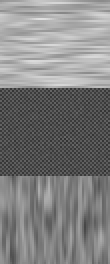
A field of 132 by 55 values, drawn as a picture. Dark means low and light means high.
It is made of 3 by 1 panels. Panel 1,1: high, streaked across. Panel 2,1: low, checkered. Panel 3,1: middling, streaked downward.
